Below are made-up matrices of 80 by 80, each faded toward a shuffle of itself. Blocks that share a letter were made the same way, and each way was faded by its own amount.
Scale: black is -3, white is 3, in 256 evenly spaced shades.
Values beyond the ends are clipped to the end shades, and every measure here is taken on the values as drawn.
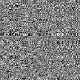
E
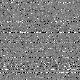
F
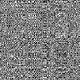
E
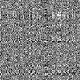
E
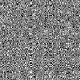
E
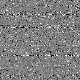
F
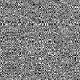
E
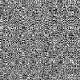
E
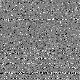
F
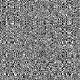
E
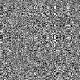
E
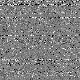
F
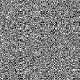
E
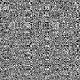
E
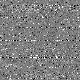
F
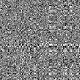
E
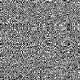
E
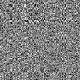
E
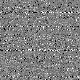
F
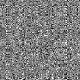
E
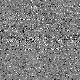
F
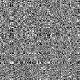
E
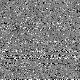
F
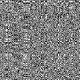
E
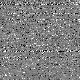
F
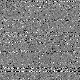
F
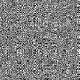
E
